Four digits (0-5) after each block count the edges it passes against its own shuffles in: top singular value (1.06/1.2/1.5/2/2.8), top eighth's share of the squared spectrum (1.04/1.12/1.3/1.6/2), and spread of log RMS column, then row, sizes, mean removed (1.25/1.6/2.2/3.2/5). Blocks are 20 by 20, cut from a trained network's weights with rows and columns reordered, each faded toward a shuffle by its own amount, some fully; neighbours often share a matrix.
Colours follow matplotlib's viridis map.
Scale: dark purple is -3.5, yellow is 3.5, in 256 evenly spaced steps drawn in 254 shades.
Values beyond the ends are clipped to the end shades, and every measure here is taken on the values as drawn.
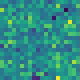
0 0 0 0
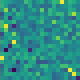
0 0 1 0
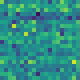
2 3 0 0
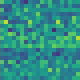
2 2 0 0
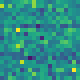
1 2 0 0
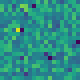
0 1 0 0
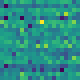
3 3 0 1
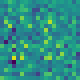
2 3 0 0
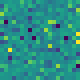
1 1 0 0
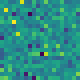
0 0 0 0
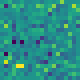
2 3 0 1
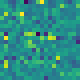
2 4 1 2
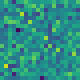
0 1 0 0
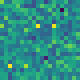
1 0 0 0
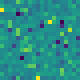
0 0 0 0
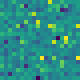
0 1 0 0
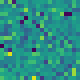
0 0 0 0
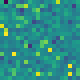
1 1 0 0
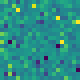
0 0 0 0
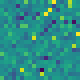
0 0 0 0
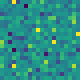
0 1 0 0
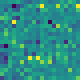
2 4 1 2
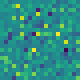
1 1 0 1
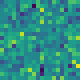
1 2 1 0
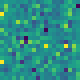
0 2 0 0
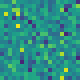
1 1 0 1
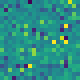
1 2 0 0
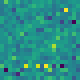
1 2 0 1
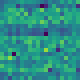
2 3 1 1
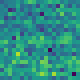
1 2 0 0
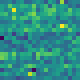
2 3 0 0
